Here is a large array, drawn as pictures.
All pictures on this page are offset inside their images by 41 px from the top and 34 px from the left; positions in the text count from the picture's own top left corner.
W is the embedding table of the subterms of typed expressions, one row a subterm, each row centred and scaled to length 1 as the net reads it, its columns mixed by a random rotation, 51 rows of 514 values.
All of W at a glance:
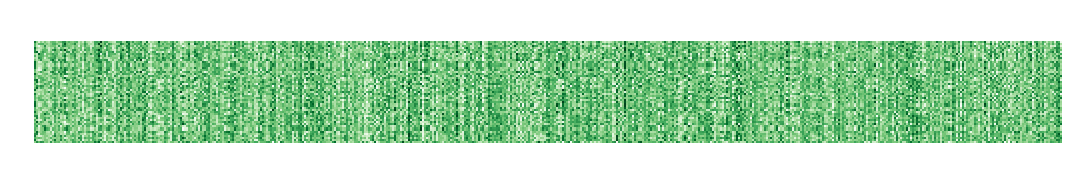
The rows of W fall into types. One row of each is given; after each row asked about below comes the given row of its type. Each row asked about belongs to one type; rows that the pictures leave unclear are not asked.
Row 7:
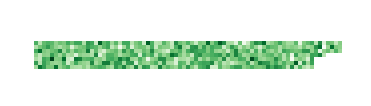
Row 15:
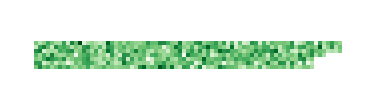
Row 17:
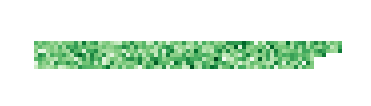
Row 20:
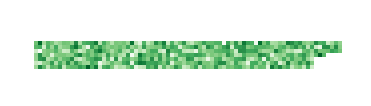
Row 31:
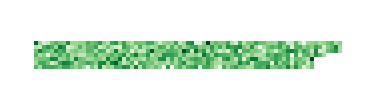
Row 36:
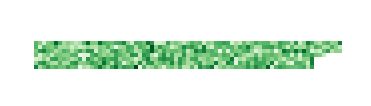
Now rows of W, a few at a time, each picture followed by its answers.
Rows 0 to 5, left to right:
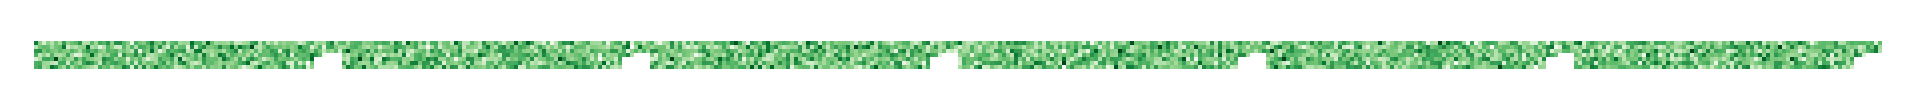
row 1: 7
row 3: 17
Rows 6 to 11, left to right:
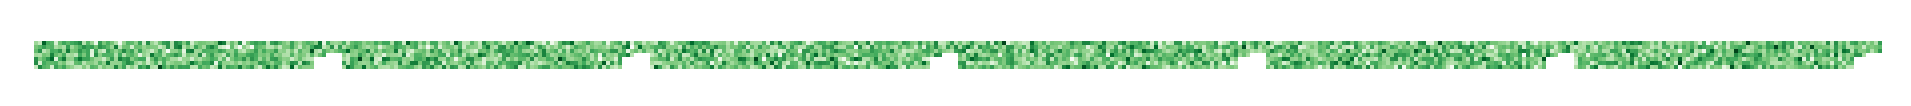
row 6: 7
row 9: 15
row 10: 31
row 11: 17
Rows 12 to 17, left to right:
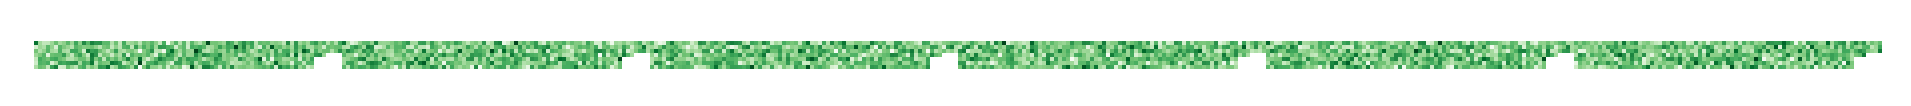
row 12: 17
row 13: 31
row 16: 31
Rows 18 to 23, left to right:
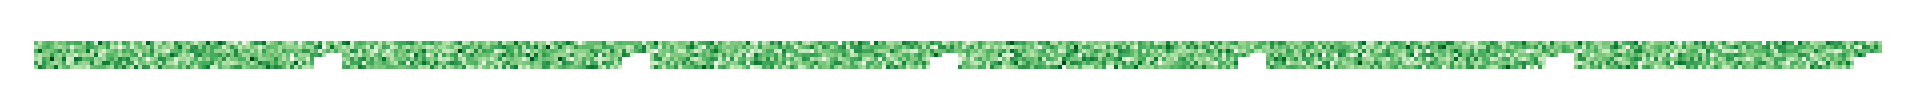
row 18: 7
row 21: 36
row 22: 20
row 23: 20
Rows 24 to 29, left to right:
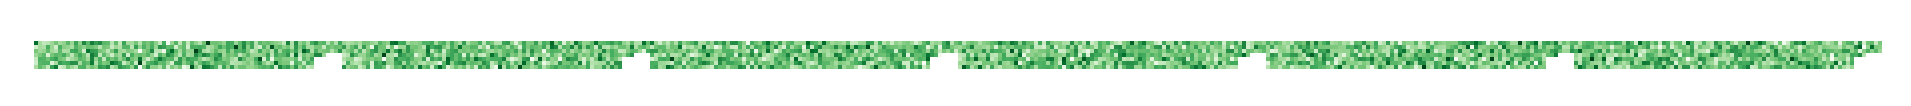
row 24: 17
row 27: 7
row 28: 17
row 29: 7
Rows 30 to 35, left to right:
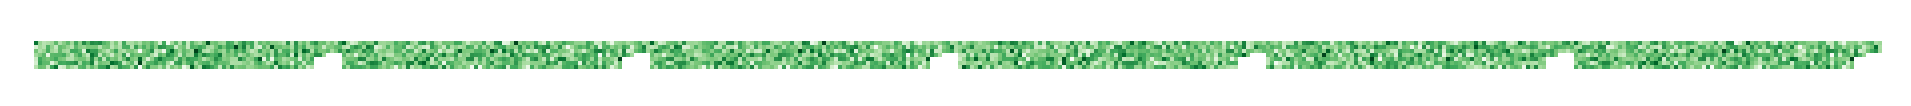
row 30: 17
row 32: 31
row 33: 7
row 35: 31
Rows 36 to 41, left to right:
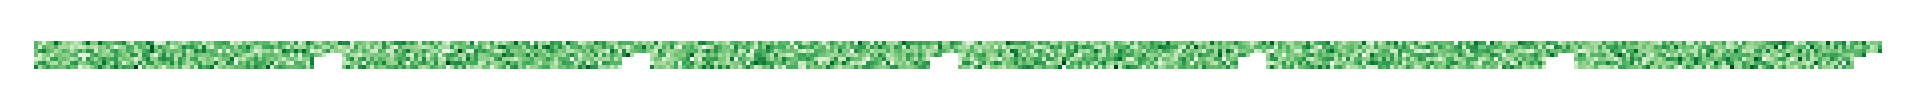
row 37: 20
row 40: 20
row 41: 17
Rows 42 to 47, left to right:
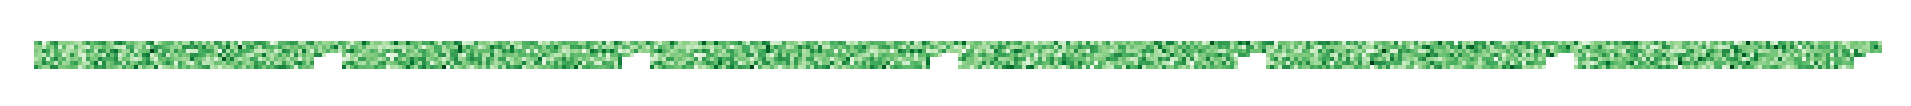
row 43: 36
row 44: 36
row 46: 20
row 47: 31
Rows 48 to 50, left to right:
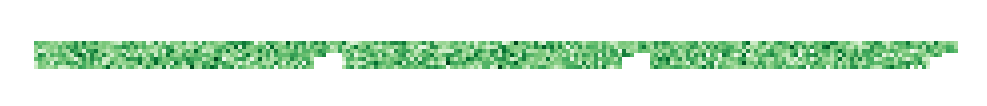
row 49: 31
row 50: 20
